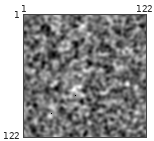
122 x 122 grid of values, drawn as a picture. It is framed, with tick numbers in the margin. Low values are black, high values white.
Two lone cells stand out, each far lower than its neighbours. The halves do not mirror each other. There are no regular stripes. No seam splits the table. No overall slope runs across the table. The texture is blotchy. The values follow a bell shape.
